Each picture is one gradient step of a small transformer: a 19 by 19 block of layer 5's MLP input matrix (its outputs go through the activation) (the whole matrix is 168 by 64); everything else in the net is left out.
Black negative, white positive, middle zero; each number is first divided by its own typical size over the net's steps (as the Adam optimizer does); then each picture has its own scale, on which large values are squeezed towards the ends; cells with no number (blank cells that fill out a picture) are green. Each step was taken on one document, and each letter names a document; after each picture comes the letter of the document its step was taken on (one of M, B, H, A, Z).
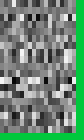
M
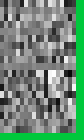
M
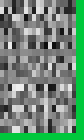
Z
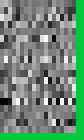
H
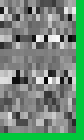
H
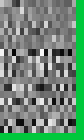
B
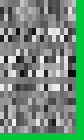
B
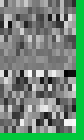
M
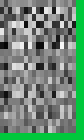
Z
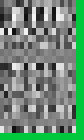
Z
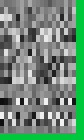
B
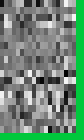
M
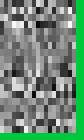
Z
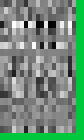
Z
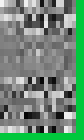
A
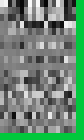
A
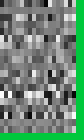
H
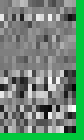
M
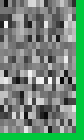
M
